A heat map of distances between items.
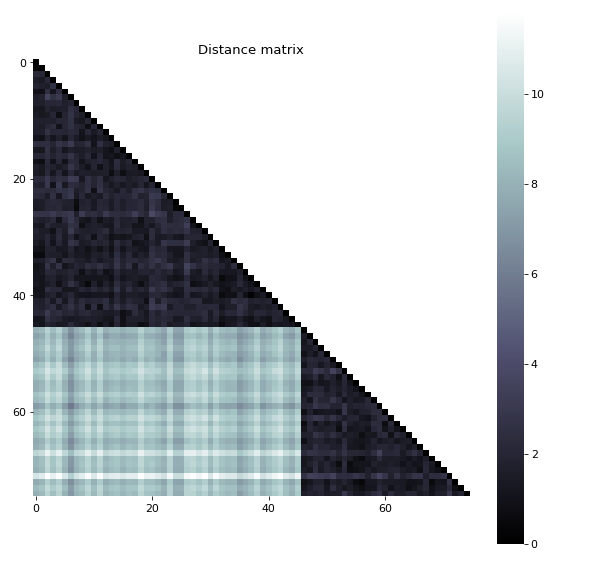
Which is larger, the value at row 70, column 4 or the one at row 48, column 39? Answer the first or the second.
the first
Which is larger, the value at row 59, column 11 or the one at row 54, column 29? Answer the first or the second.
the second
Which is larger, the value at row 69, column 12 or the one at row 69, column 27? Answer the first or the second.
the second
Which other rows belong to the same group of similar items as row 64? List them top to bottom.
46, 47, 48, 49, 50, 51, 52, 53, 54, 55, 56, 57, 58, 59, 60, 61, 62, 63, 65, 66, 67, 68, 69, 70, 71, 72, 73, 74
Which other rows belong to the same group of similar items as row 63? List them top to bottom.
46, 47, 48, 49, 50, 51, 52, 53, 54, 55, 56, 57, 58, 59, 60, 61, 62, 64, 65, 66, 67, 68, 69, 70, 71, 72, 73, 74
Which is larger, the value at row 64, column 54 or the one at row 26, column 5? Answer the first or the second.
the second
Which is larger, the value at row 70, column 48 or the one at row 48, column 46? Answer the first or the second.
the first
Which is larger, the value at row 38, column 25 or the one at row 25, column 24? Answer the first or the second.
the first
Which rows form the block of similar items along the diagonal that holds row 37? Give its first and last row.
0 to 45
